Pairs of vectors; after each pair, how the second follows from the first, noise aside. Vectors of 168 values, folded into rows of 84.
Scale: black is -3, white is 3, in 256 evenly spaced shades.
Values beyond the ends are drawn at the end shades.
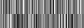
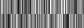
shuffled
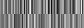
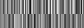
negated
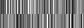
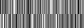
shuffled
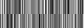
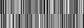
negated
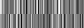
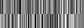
shuffled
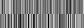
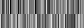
shuffled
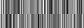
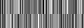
negated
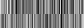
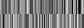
shuffled
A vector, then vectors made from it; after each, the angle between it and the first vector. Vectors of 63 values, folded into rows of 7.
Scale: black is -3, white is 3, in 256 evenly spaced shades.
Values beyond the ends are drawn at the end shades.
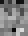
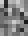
partly opposed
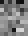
nearly parallel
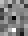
partly opposed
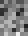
partly aligned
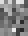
nearly opposite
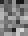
nearly parallel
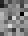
partly aligned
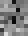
orthogonal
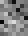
orthogonal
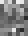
nearly opposite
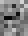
partly opposed
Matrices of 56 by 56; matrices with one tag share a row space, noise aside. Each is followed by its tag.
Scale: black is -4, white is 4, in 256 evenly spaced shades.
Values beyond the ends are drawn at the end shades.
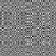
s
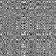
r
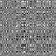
r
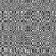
s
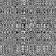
r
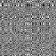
s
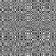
s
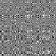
s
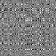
s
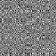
s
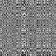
r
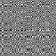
s
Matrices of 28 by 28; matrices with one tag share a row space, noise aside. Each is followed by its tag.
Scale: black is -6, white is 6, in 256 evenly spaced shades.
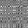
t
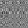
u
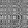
t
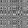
t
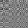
u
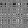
t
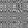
t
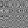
u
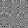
u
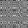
t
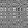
t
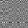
u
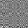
u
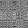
t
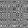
t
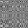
u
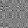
u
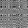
t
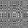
t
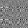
u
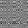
t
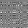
t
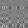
u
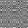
t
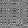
t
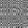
t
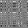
t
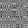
t
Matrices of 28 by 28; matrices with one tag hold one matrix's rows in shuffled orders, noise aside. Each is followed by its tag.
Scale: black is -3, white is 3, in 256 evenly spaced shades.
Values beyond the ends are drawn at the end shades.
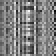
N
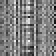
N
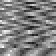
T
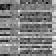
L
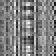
N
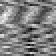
T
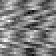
T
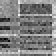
L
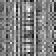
N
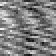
T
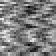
T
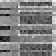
L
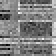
L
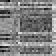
L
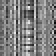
N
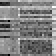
L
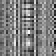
N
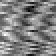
T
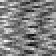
T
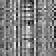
N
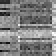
L
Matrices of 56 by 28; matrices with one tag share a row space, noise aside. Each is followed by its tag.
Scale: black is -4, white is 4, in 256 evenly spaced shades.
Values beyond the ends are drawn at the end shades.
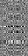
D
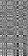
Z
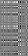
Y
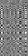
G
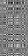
D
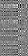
Y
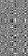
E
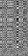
Z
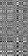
Z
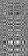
D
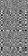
G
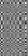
G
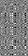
E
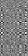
G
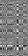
Z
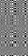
E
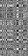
Z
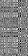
Y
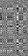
Z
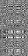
D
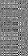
Y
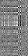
Y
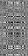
D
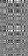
D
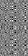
E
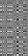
Z
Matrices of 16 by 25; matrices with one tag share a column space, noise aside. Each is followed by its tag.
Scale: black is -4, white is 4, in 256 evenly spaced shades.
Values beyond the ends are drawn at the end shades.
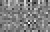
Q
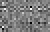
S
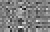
S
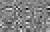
S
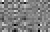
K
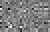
S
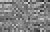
K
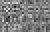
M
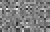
S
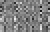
M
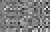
S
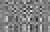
M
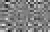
K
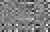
K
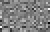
S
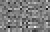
S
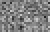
M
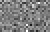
K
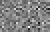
S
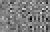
M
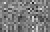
M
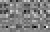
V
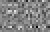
V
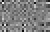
K
